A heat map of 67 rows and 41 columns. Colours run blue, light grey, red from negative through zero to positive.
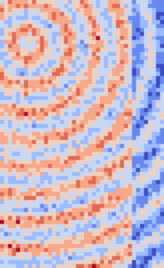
Average level on the scale: 50%. Rings: centred on the top left. Seam: vertical, 80% of the way across, the left part higher.
